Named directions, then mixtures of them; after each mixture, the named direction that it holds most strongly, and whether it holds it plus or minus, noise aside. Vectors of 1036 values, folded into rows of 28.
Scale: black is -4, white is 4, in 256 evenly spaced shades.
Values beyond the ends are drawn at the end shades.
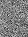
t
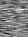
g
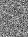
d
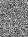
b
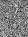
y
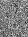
y, minus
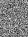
b, plus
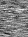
g, plus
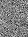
t, plus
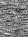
g, minus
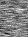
g, plus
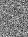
d, plus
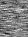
g, plus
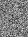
d, minus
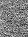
t, plus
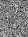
y, plus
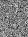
y, plus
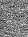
t, minus
